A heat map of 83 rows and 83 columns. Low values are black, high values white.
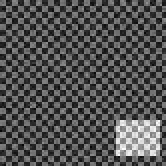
The halves do not mirror each other. On average the colour sits 30% of the way up the scale. In the bottom right lies a patch that is higher than the rest. The ninth with the highest average is the bottom right.
